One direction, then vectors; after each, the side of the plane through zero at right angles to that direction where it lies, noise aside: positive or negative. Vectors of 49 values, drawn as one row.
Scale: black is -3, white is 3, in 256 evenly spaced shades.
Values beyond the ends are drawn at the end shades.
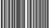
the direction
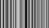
negative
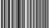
positive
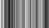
positive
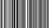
positive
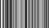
negative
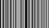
negative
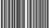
positive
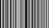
negative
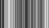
negative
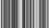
positive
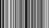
negative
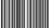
positive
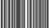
positive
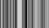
negative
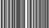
positive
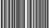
positive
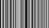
negative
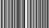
positive
